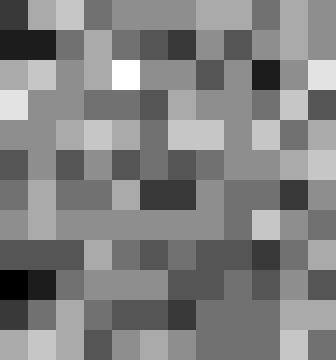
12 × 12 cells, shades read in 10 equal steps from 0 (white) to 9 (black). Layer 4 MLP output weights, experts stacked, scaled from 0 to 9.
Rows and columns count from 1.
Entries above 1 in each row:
12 12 10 11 12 12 12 12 12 12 12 12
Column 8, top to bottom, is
3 4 6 4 2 5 4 4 6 6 5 5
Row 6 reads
6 4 6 4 6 5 6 5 4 4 3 2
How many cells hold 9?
1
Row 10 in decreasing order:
9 8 6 6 6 6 5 5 4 4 4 4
